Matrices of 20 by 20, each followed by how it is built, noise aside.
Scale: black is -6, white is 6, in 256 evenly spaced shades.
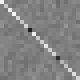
diagonal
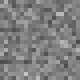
noise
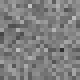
noise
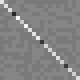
diagonal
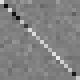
diagonal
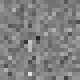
noise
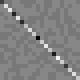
diagonal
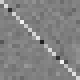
diagonal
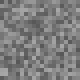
noise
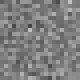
noise
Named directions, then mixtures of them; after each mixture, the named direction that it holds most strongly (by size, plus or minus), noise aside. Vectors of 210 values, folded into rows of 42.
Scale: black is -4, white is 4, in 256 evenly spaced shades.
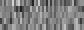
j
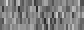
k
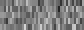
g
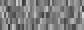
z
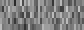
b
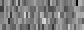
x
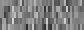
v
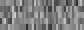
v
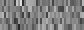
b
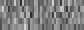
b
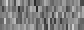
k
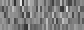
b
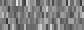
z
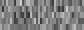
b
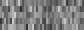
v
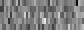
x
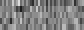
j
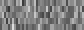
z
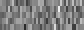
g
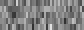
z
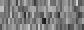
x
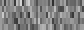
b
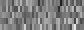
g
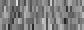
v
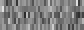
x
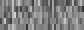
j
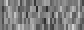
k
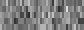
b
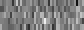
x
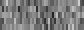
k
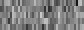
x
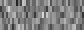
z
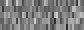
k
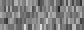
g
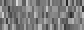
z
